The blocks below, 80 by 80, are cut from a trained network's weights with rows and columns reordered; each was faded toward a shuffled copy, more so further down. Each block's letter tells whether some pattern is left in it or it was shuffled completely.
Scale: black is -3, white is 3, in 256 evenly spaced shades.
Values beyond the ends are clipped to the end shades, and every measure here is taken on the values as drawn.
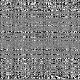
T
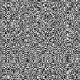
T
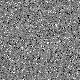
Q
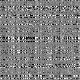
T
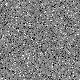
Q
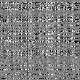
T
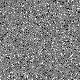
Q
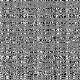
T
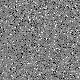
Q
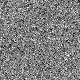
Q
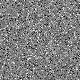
Q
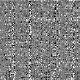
T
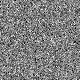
Q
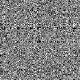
T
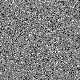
Q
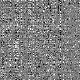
T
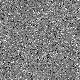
Q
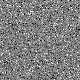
Q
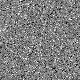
Q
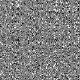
T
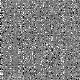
T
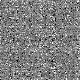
T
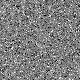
Q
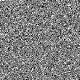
T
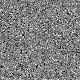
Q
